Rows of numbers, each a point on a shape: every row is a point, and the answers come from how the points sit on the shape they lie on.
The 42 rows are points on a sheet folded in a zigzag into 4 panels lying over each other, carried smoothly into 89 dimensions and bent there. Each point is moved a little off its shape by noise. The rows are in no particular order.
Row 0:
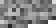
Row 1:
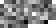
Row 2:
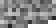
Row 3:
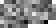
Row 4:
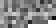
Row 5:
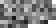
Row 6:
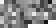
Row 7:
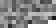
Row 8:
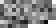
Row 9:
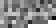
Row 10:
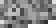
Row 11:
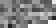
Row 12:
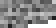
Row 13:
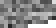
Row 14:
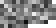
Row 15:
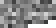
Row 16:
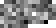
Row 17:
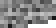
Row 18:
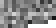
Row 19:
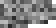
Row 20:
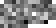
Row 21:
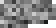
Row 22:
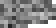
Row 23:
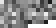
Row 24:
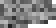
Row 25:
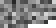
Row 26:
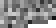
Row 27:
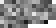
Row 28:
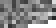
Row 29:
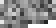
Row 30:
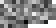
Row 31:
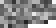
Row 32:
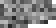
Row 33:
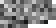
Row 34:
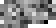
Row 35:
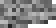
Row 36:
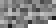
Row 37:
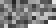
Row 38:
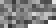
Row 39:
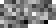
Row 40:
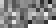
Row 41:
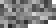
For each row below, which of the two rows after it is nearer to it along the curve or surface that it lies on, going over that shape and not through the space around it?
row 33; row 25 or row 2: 2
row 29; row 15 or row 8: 8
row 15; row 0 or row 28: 28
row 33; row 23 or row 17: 17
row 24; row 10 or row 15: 10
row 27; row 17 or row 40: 40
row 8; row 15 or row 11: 11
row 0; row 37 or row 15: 15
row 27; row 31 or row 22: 31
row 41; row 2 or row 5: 5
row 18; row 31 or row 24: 31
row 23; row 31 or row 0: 31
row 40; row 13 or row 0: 13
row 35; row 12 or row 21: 12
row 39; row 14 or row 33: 14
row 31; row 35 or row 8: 8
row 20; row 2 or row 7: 7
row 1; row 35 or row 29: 29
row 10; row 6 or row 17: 17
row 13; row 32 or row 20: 32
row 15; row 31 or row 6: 31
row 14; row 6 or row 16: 16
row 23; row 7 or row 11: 7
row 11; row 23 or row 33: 33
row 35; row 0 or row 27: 0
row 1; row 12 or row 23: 23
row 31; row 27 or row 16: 27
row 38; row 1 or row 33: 1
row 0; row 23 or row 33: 33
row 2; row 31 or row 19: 19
